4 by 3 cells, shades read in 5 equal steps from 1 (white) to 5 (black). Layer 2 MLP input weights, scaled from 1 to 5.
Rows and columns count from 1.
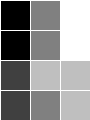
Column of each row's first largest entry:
1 1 1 1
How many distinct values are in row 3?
2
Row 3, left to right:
4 2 2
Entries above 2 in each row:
2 2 1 2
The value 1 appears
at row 1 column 3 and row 2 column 3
